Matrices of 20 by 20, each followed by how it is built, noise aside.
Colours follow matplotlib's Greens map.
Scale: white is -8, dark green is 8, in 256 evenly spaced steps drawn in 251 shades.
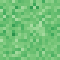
low rank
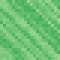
Toeplitz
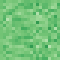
low rank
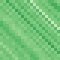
Toeplitz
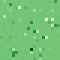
sparse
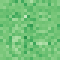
low rank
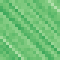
Toeplitz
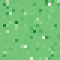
sparse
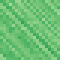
Toeplitz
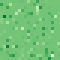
sparse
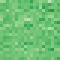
low rank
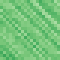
Toeplitz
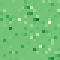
sparse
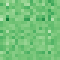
low rank
